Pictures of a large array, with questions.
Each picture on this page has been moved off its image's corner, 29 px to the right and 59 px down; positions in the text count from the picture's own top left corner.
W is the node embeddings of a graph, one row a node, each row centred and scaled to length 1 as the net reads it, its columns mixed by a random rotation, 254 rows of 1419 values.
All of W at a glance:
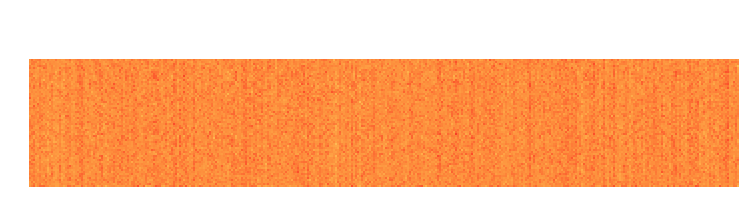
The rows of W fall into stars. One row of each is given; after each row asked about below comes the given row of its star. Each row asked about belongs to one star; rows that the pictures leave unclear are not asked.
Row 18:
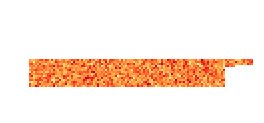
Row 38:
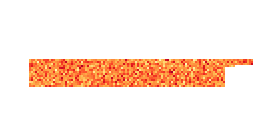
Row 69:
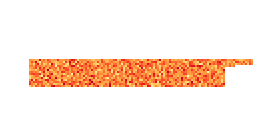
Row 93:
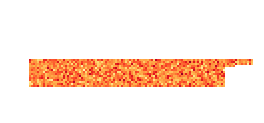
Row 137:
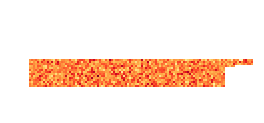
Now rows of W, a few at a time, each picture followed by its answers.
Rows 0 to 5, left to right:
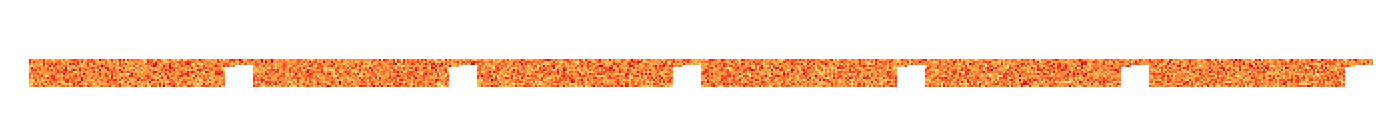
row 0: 93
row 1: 137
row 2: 93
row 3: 69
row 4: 93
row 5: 69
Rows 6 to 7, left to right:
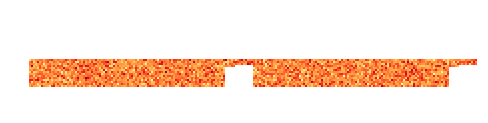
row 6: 18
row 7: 137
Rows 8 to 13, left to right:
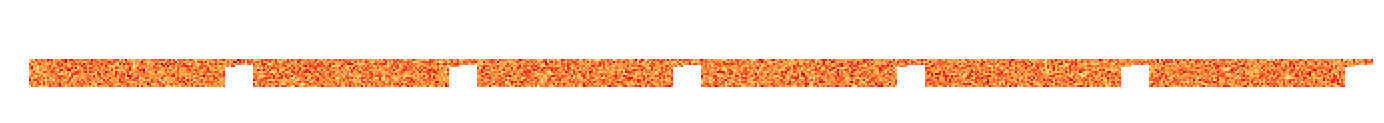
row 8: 18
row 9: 18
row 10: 69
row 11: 93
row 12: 69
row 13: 137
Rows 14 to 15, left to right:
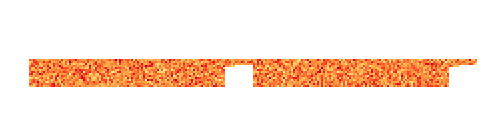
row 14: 69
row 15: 137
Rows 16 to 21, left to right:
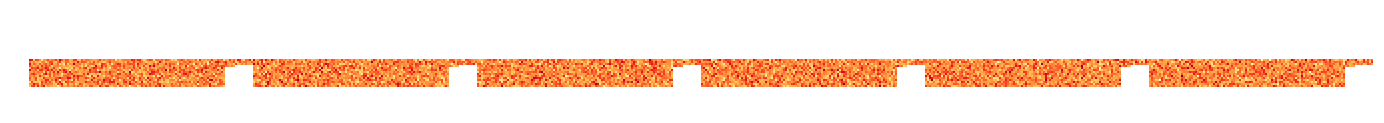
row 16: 93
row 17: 137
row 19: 137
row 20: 93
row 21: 69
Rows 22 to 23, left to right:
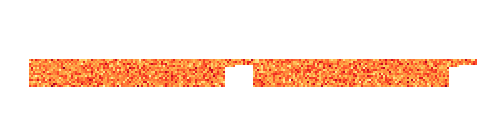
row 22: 18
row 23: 18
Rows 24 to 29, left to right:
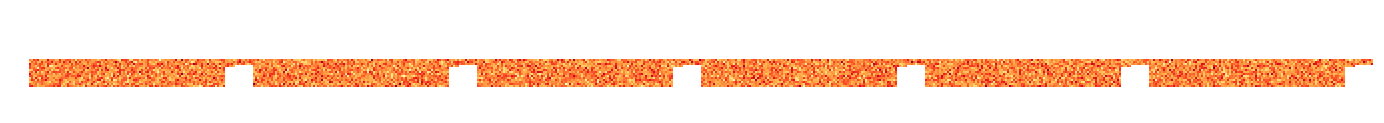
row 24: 38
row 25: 38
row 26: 18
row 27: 69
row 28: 38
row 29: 38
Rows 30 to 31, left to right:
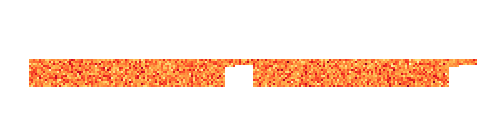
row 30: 69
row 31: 38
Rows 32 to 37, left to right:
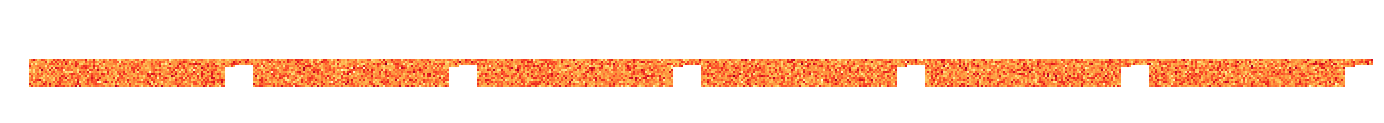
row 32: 38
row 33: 18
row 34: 18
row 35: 69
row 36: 38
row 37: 38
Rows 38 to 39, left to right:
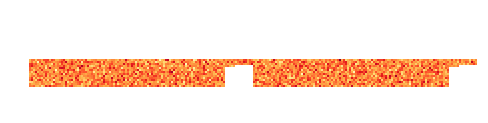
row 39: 69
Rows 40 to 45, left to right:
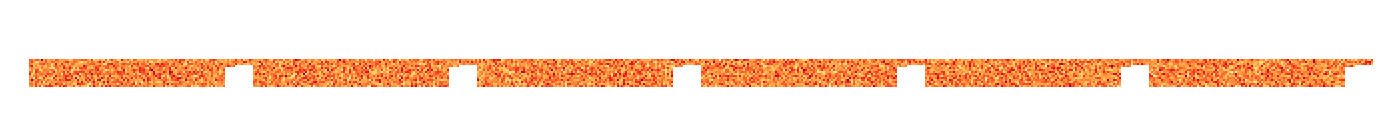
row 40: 38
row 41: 69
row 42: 18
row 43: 69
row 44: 93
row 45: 137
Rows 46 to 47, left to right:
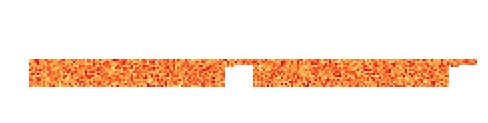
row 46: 18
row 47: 93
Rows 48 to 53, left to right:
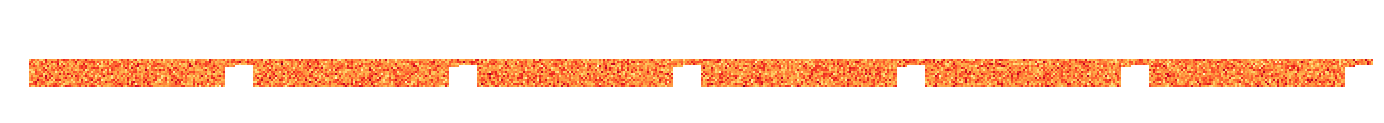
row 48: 38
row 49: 137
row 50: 137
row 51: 18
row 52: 137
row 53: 18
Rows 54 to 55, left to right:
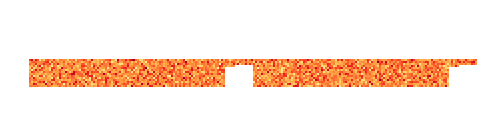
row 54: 137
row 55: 18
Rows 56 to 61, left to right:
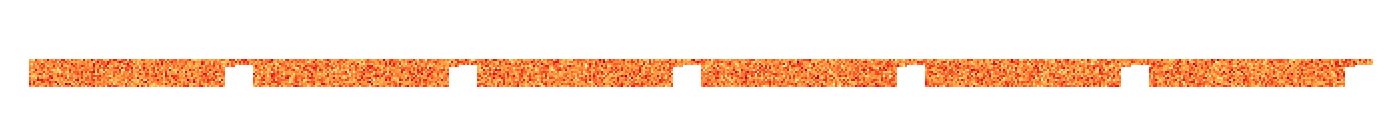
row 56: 18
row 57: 18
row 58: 137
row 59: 137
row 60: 69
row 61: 93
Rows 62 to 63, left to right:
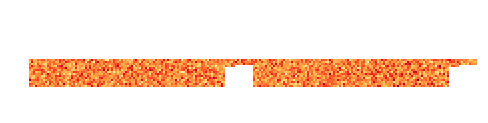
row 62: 18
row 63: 93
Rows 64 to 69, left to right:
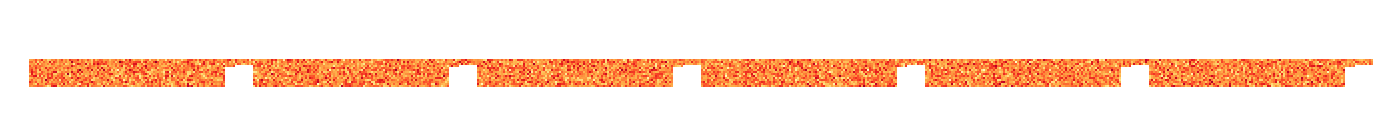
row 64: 69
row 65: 18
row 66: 69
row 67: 69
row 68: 38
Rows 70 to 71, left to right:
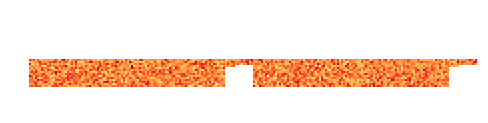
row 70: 38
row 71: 137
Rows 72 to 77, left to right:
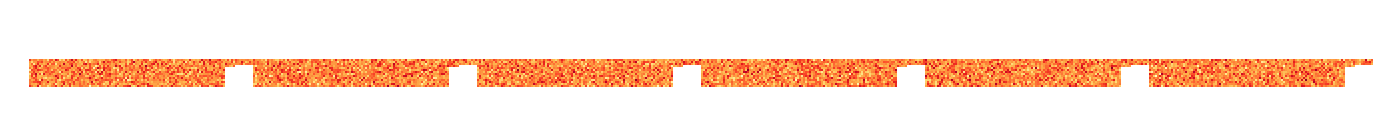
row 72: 69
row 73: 93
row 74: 18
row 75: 69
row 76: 93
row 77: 137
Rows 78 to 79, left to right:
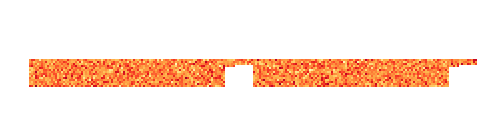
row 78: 38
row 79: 38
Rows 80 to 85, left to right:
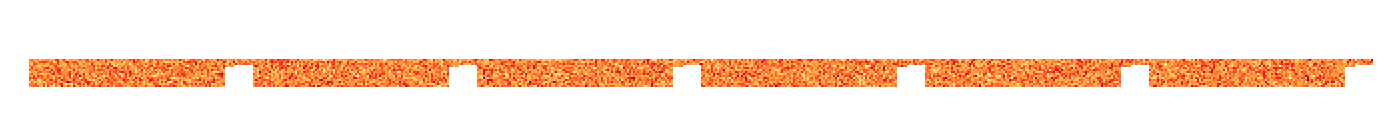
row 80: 93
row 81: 38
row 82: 38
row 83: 137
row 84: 93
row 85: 18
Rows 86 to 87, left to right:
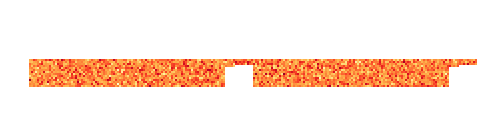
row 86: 18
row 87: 137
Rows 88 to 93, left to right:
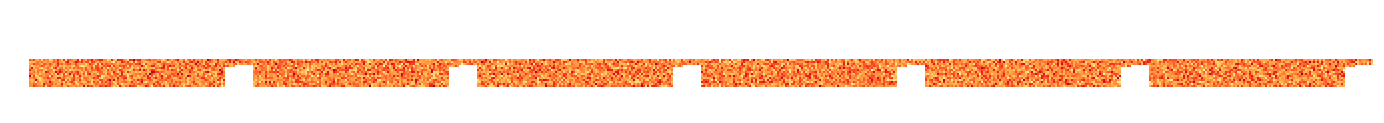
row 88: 93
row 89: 93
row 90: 137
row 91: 69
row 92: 18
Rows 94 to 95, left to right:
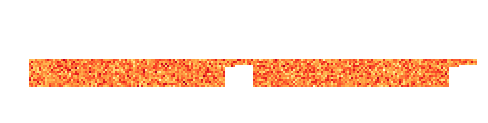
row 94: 18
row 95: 69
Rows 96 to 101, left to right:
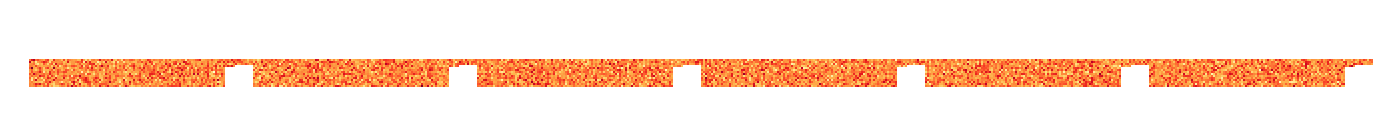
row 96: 93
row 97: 18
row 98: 18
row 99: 137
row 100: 18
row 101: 93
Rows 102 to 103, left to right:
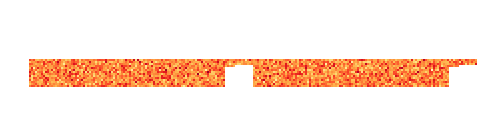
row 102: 93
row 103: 38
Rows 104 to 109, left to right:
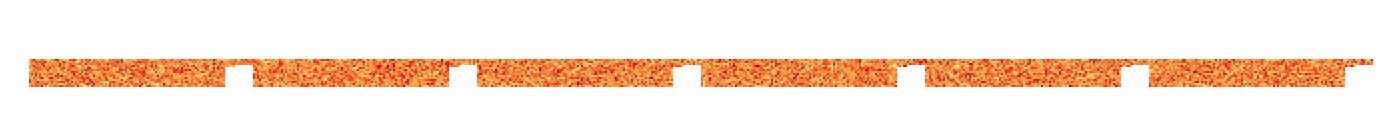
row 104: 69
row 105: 93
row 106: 93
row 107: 18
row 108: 93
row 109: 18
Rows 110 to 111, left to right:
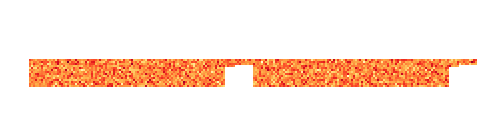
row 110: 93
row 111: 38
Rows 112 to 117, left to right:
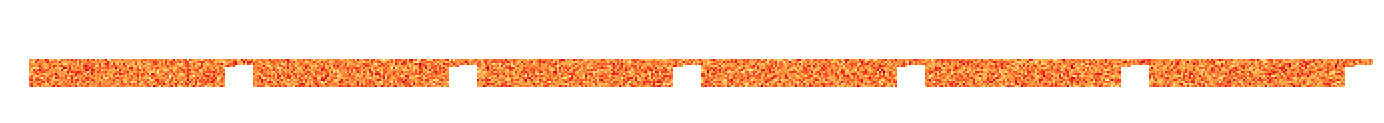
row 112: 18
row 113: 38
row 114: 18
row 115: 38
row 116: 38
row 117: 93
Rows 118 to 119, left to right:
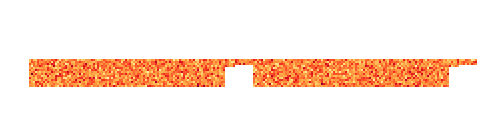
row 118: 69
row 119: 137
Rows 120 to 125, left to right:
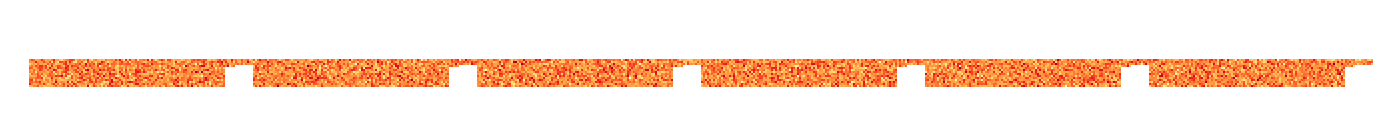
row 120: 69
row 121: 18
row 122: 93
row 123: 69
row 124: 18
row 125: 137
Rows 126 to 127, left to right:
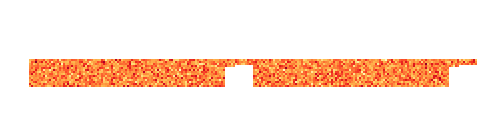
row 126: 69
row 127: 38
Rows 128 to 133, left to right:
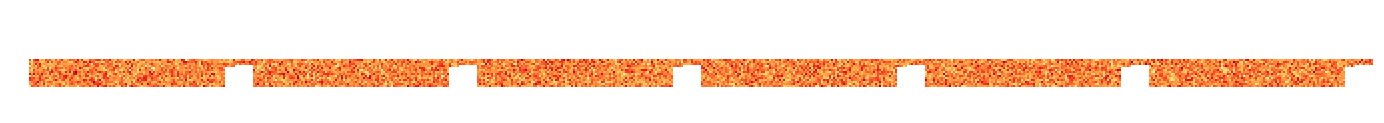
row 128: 137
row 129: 137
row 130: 69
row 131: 69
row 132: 18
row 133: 38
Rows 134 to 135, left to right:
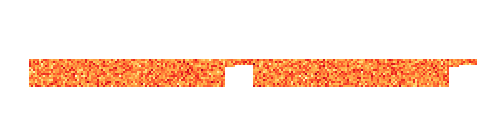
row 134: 137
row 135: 38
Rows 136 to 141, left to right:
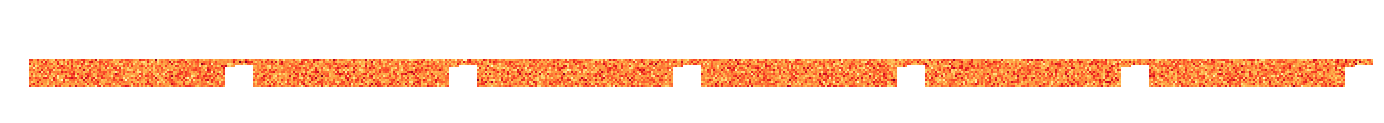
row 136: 137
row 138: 137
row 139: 38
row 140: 38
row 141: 93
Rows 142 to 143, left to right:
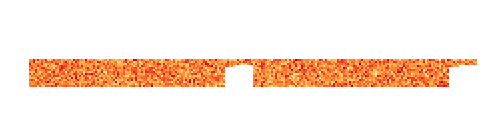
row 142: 38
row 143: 69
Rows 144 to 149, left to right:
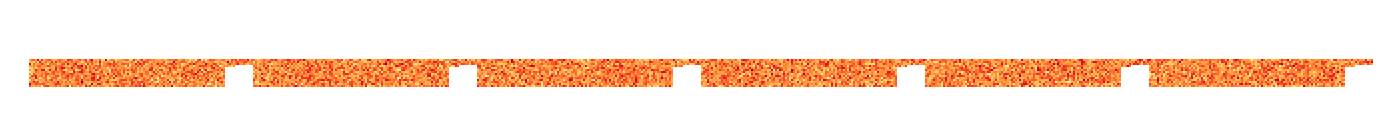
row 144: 38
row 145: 18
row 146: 18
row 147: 69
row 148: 18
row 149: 18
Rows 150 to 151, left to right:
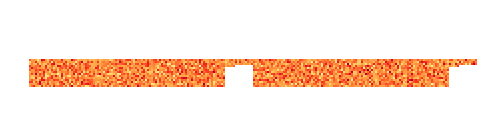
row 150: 69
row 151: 18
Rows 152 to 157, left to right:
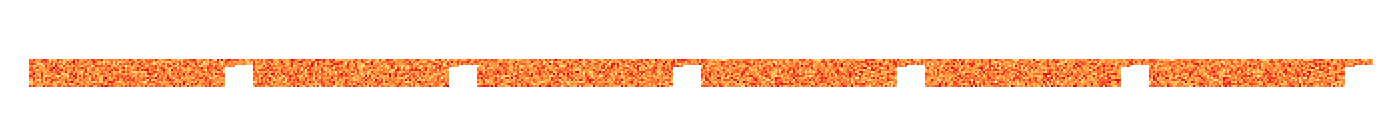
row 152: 93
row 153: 137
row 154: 93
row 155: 93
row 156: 93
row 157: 93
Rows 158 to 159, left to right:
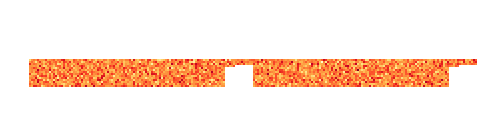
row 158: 38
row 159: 93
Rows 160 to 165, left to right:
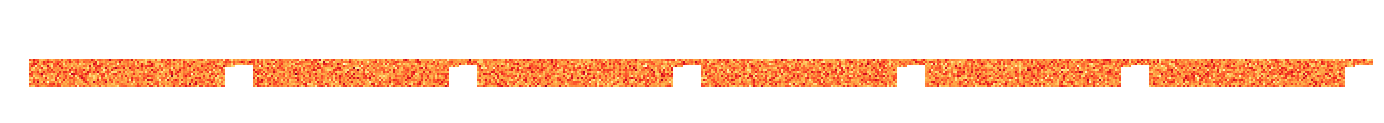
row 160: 137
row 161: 137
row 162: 18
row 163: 38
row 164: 69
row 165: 137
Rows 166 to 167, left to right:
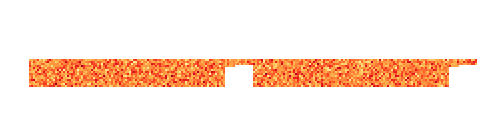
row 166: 38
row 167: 137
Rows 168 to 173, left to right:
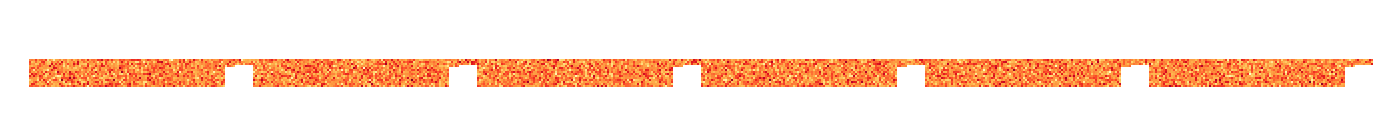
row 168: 93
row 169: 18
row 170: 137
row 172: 93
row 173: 38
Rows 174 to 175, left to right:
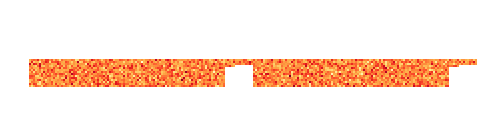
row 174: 137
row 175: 137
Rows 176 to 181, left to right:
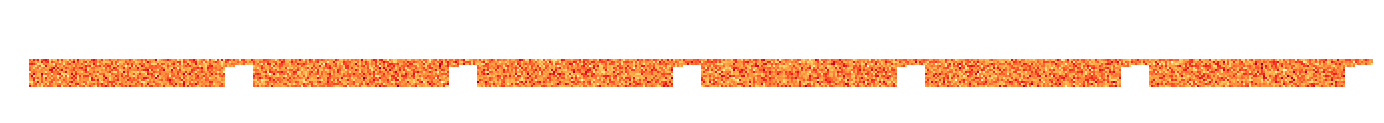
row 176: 137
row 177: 93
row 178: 69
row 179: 18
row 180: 69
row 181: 69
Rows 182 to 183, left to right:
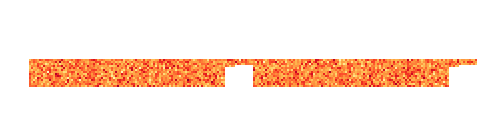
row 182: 18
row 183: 137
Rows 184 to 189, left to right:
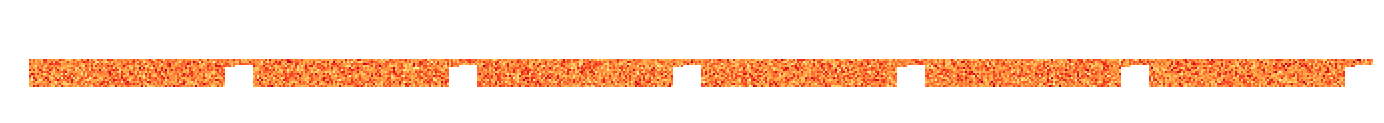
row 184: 93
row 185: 38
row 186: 69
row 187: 137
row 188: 137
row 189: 93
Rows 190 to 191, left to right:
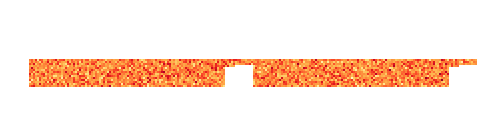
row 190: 93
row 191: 93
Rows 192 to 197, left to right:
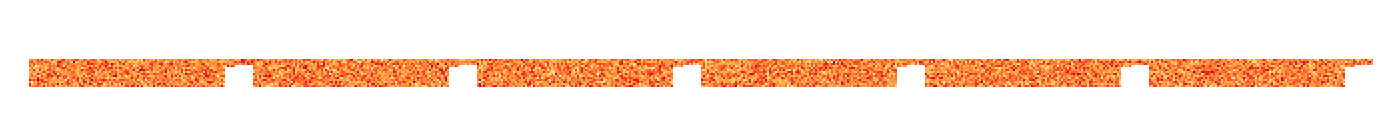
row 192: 18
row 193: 38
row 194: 38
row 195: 18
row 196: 137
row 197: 18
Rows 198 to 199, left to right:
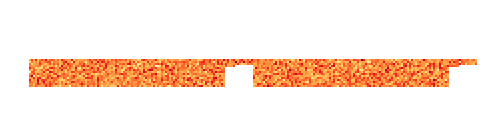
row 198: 18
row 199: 93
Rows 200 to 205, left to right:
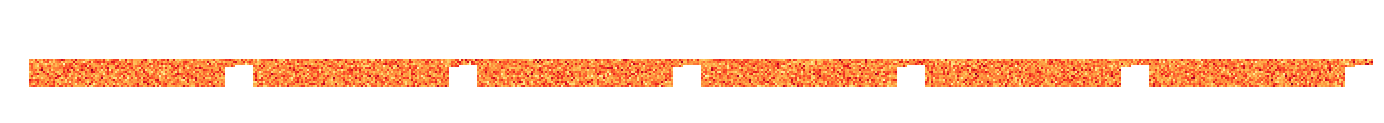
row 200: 18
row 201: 18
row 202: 93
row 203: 18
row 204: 69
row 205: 137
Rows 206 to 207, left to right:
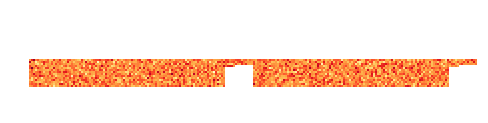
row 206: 93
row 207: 38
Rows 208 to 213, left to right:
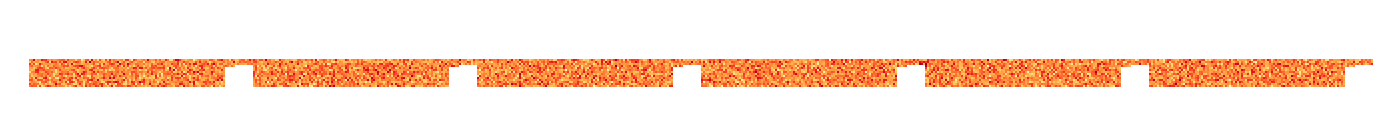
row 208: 38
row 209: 93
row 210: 18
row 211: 18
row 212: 137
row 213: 38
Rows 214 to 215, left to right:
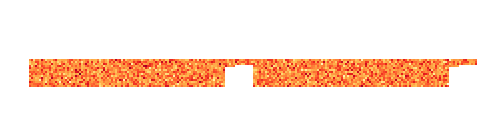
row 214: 69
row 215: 38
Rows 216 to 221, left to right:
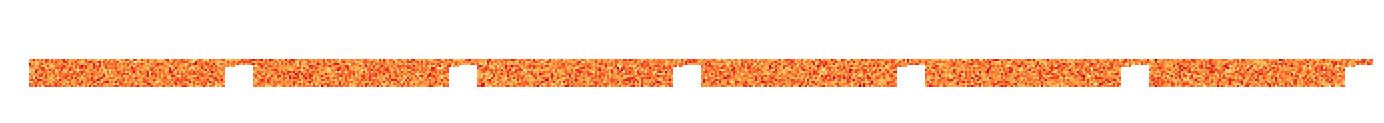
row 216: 38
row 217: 137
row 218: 38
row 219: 69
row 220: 93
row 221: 18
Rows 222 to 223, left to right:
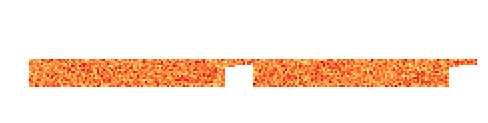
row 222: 18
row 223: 38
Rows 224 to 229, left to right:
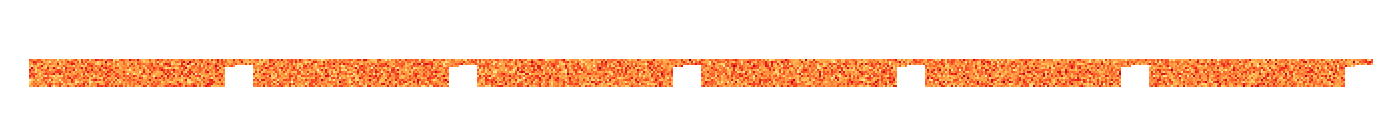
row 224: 93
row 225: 38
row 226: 18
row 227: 38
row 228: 38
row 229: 137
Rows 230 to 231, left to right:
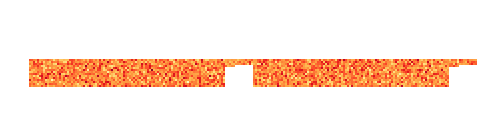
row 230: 137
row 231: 69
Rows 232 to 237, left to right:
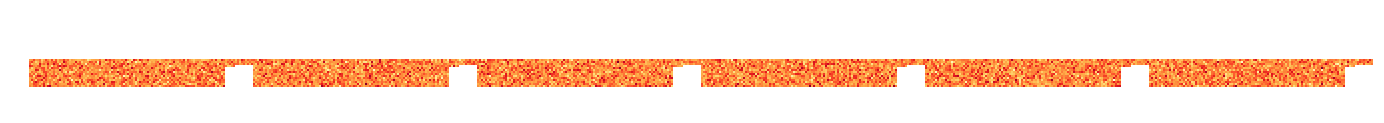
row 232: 38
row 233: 137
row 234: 69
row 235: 18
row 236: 69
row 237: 38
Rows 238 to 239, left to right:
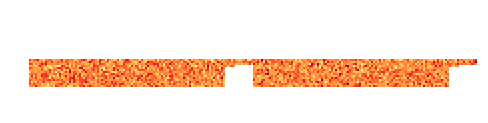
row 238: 137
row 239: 137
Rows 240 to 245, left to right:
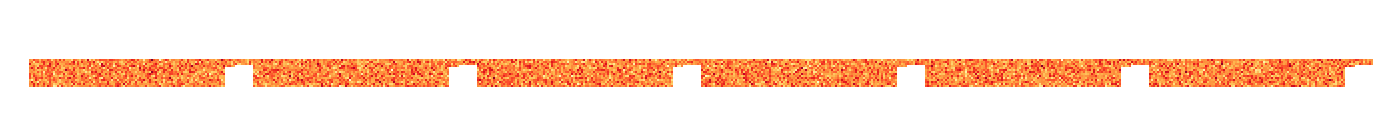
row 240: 93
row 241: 137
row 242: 38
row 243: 137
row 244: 69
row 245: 93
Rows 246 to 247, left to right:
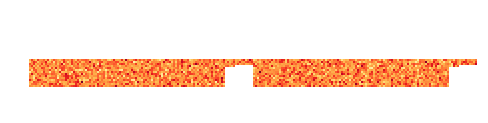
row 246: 38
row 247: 38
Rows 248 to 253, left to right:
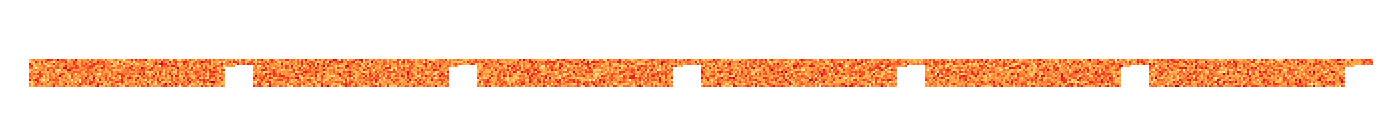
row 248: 18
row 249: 137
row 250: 69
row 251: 93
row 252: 137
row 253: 38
